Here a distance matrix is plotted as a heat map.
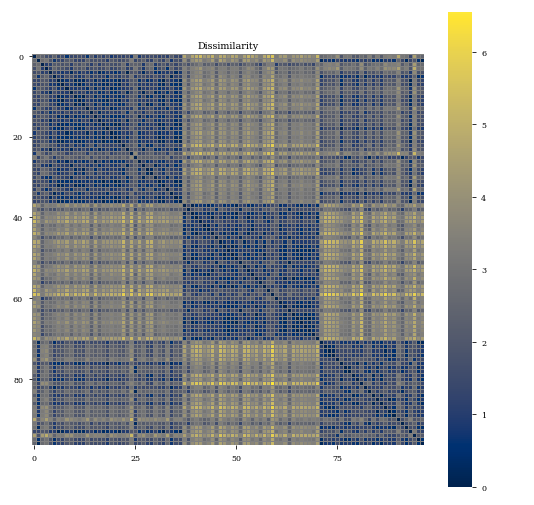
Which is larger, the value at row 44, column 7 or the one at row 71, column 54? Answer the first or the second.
the first
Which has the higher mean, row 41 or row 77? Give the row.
41
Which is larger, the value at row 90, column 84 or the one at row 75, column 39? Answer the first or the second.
the second
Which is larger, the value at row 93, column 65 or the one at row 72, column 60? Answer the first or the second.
the second
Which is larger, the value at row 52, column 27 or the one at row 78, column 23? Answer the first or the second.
the first
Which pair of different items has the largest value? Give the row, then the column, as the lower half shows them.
81, 59
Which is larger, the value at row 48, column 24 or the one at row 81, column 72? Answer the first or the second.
the first
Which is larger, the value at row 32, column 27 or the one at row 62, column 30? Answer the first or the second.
the second
